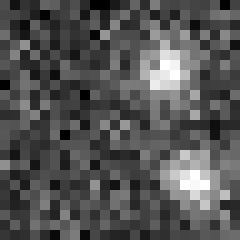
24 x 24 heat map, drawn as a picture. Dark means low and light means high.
Odd rows or columns: none. Bumps: two. Ninth with the highest average: bottom right. Average level on the scale: 30%. Mirror symmetry: none. Histogram: skewed, a long tail of high values.
